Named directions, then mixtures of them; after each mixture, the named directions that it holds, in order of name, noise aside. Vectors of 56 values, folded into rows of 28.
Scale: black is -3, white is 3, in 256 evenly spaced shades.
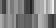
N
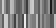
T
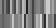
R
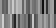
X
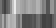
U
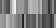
T, U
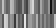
T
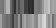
N, U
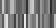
T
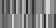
R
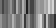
N, R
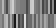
T, X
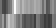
U
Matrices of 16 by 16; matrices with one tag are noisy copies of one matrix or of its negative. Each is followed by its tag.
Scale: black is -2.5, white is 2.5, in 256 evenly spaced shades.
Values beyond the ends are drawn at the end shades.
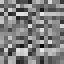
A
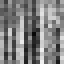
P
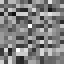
A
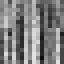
P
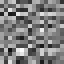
A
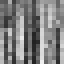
P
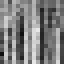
P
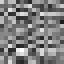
A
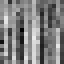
P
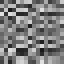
A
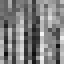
P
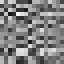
A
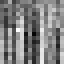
P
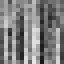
P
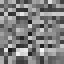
A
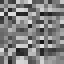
A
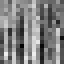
P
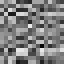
A
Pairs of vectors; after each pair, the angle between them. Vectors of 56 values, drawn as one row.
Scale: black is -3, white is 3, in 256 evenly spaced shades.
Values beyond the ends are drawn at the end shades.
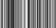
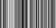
nearly opposite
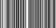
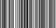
partly opposed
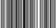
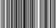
nearly parallel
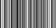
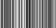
partly opposed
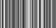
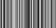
nearly opposite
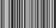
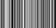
nearly parallel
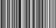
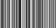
nearly parallel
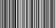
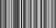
orthogonal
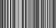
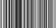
nearly opposite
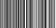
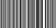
orthogonal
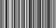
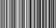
partly aligned
